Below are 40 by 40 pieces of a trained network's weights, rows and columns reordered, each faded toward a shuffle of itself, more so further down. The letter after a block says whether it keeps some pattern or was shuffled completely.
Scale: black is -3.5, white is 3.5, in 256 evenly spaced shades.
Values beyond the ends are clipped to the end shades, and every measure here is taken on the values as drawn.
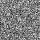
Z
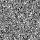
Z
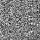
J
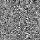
J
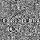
J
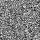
Z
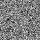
Z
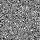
Z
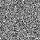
J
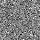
Z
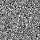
Z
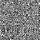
J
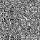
J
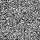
Z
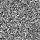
Z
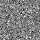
Z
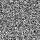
Z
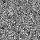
Z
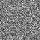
J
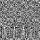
J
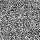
Z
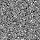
Z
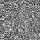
J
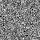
Z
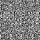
J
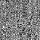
J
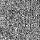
J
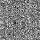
J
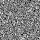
Z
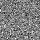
Z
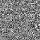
J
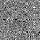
J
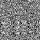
J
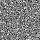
Z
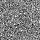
Z
